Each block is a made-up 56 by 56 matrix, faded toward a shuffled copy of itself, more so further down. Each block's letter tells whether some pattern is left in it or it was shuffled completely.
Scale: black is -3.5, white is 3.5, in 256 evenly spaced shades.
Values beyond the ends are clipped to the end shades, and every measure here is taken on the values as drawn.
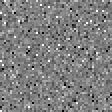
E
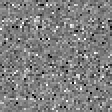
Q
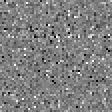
Q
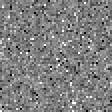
E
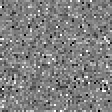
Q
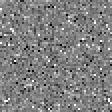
E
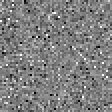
E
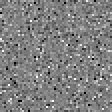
E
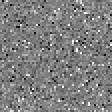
E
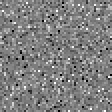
E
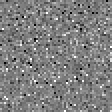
E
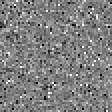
E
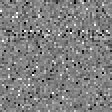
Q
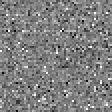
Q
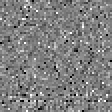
Q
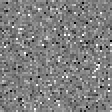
E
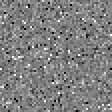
E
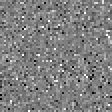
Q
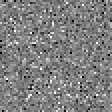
E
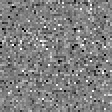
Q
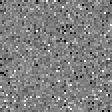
E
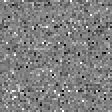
Q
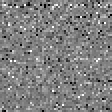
Q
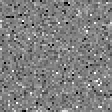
E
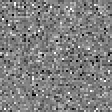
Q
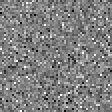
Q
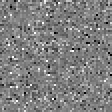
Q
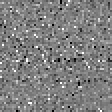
Q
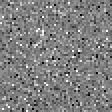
E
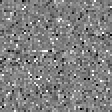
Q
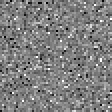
E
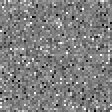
E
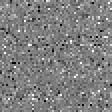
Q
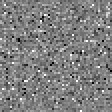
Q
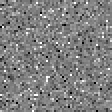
E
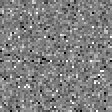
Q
